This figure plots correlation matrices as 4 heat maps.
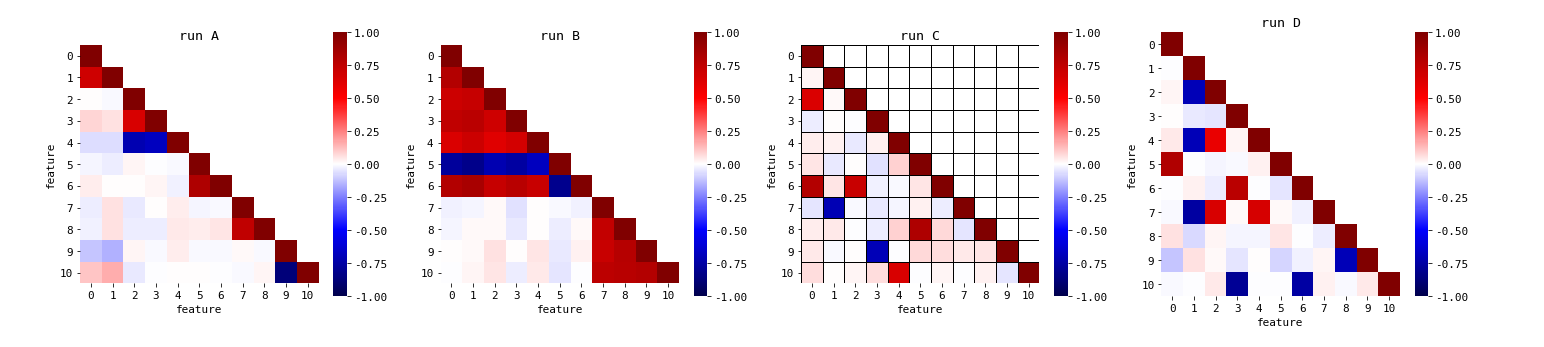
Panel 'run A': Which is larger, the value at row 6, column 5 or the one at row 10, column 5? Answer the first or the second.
the first
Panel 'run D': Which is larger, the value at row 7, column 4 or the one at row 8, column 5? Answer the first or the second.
the first
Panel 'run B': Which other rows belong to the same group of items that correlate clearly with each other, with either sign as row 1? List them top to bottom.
0, 2, 3, 4, 5, 6
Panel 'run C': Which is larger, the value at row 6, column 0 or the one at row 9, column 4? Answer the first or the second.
the first
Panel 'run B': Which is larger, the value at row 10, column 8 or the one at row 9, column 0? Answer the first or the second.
the first
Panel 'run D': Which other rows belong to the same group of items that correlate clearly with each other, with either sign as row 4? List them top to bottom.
1, 2, 7
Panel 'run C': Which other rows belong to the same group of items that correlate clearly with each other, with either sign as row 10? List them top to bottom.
4
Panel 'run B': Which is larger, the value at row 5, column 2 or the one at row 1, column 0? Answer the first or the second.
the second
